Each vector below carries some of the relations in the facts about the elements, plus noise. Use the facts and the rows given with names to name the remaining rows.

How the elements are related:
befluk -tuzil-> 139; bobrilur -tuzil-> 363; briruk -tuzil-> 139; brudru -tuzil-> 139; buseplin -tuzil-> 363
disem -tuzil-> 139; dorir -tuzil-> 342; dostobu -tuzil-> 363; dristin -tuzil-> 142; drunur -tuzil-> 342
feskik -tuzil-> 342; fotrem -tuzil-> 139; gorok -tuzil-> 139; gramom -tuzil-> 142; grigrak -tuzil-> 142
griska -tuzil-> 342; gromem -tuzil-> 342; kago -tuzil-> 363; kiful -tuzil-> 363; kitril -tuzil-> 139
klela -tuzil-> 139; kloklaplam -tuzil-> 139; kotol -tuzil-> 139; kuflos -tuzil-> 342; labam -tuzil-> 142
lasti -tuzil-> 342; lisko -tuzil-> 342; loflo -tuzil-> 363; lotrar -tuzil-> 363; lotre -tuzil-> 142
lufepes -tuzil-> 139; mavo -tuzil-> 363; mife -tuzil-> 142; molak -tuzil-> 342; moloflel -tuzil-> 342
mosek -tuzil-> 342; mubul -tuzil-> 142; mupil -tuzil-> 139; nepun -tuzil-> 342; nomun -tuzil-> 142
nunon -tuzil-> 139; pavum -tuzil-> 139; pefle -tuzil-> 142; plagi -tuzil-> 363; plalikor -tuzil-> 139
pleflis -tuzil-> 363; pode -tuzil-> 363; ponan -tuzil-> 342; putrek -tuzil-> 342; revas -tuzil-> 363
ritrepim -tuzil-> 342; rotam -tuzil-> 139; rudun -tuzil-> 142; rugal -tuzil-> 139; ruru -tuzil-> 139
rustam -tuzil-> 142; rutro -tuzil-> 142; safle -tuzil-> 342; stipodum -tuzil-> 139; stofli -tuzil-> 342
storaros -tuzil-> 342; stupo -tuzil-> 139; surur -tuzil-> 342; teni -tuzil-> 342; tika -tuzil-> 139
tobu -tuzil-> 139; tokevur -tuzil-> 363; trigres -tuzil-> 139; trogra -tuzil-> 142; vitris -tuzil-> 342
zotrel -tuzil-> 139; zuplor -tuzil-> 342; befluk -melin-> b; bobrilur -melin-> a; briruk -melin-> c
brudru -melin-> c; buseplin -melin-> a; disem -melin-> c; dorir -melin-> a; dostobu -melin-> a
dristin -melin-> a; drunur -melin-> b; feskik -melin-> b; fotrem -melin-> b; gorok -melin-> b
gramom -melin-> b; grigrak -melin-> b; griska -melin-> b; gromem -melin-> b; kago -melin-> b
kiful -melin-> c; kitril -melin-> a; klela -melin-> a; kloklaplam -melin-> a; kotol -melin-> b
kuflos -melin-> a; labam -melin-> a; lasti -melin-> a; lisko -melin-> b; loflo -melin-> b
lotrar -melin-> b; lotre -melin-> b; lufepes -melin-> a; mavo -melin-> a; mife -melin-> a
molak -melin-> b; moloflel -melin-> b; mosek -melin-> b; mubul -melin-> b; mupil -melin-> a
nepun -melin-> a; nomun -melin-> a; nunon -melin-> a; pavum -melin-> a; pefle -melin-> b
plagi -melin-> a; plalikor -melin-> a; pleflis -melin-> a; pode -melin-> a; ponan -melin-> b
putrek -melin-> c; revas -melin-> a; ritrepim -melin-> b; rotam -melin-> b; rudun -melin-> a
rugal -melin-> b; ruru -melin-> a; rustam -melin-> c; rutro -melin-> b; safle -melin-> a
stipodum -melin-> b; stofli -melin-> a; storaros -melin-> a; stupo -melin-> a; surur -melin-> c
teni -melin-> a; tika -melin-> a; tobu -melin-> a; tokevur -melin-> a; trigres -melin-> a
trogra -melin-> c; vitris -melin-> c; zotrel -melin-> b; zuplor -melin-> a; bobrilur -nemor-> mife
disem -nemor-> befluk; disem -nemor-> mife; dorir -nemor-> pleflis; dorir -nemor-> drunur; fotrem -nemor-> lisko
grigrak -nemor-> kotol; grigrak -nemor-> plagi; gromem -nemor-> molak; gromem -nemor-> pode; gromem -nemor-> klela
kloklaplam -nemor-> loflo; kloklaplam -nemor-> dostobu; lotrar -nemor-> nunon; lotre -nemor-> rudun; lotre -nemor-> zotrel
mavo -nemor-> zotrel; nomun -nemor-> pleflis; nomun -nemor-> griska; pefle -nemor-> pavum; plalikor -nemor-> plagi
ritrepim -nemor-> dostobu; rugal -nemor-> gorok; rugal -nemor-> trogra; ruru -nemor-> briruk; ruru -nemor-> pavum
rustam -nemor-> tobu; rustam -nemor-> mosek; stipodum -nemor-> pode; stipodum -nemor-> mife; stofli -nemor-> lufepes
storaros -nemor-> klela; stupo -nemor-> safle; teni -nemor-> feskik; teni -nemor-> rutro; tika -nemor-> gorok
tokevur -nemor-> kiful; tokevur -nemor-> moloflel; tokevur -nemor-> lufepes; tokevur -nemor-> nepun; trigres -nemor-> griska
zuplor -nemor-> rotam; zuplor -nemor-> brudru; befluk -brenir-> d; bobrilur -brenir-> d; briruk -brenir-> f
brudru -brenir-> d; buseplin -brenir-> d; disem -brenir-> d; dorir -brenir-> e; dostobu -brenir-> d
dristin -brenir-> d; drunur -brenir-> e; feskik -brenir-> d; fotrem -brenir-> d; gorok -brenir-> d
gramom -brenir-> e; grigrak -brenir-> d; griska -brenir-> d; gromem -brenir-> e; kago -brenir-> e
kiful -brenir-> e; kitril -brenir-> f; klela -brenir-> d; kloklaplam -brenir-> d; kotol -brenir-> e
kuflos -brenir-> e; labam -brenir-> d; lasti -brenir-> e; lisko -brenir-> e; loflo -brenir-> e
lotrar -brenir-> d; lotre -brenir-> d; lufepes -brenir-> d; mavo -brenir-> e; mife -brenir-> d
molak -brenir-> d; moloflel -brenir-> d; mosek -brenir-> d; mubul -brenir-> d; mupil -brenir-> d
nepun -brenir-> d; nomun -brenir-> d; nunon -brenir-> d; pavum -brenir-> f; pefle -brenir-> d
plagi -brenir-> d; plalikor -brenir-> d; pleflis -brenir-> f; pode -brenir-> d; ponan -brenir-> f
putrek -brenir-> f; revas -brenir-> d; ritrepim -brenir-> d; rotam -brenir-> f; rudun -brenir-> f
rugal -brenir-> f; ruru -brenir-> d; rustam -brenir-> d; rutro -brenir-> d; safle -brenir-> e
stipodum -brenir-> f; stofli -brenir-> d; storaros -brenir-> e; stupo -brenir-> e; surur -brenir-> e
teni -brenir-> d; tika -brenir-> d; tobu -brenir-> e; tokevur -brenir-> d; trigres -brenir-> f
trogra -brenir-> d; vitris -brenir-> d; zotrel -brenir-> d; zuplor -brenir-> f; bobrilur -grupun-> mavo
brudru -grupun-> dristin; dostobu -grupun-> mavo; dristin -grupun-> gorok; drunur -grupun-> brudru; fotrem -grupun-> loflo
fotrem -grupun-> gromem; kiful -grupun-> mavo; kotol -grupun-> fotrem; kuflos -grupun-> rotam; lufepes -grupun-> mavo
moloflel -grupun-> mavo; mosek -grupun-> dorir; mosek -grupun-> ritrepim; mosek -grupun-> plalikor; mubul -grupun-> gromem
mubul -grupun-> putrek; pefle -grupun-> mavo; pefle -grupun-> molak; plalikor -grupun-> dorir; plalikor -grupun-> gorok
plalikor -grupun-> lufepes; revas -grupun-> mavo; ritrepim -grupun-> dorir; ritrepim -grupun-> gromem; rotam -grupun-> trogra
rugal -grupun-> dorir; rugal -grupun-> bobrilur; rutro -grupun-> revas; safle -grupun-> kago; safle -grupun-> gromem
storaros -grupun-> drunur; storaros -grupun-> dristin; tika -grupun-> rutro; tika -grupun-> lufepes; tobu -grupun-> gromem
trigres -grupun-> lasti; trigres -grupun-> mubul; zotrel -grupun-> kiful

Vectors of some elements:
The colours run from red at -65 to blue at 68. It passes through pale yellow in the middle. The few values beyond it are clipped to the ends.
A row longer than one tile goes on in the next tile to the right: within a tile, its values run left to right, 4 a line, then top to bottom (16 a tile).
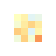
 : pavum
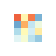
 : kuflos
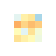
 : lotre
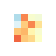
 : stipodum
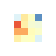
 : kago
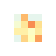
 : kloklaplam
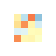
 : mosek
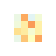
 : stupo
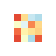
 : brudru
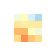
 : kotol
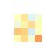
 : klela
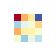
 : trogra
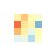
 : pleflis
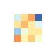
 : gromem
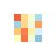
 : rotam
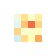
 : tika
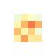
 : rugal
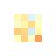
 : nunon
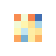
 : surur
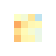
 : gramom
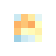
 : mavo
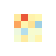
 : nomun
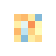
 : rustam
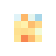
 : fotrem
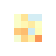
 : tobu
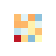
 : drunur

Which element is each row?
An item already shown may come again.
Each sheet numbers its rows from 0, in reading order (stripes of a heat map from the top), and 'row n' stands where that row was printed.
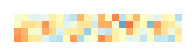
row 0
befluk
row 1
buseplin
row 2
mife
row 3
griska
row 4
pleflis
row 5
plagi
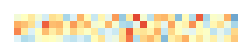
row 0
revas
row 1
lotrar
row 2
tokevur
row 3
nepun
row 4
disem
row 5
rustam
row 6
molak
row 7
safle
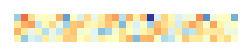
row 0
bobrilur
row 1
safle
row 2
rutro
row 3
dorir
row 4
putrek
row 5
pode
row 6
ritrepim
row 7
mubul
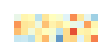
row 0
plagi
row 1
dristin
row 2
briruk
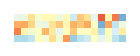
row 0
dostobu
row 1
lufepes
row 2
mavo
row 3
kuflos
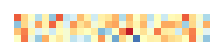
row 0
rotam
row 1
moloflel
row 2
tokevur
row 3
storaros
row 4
kiful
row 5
zotrel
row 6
rotam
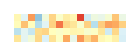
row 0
nepun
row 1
tika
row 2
trigres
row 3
pefle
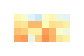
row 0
gorok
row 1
befluk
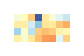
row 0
lasti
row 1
gorok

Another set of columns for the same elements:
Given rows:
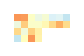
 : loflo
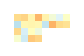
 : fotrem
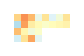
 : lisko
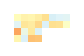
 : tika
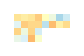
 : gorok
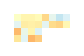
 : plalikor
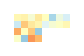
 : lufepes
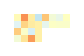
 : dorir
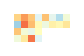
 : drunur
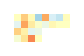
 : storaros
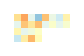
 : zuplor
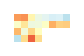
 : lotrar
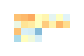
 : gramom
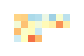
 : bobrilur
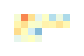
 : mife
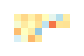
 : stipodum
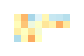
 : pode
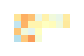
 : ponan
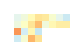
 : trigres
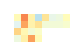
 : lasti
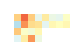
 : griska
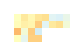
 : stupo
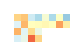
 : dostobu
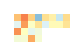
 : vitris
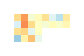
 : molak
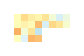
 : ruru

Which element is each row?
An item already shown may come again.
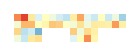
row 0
pefle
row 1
pleflis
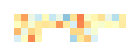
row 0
pleflis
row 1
molak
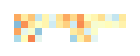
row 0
moloflel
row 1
molak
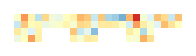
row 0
safle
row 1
dristin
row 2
gromem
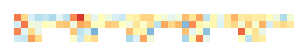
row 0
kiful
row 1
pefle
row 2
befluk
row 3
moloflel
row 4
briruk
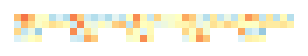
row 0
rutro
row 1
kiful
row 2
safle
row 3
tokevur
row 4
nomun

